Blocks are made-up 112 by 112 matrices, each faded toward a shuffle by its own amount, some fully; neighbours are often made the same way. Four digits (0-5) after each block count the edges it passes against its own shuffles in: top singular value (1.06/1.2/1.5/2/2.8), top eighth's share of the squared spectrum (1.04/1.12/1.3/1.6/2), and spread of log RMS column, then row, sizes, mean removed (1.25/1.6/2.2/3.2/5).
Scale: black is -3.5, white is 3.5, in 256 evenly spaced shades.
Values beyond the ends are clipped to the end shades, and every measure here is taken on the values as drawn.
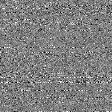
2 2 0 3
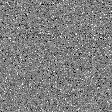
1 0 0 1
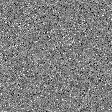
0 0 0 0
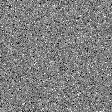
0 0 0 0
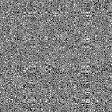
4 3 2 2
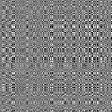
5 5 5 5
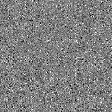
4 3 2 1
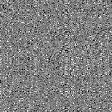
4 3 2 2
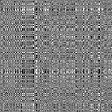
5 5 4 4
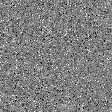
3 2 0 0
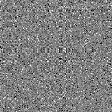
4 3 2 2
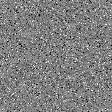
3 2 0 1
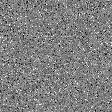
2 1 0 0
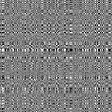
5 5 4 4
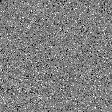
3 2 0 0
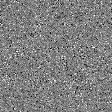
0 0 0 1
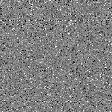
3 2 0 2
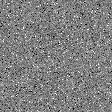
2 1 0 0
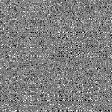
4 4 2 3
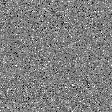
2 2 0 1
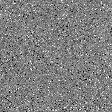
2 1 0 1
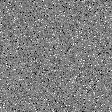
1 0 0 0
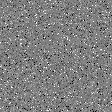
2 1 0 0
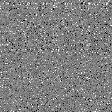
4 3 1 2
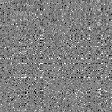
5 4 2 3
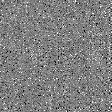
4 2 2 1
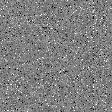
3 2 1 0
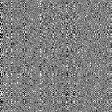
5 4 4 3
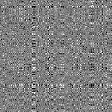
5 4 3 3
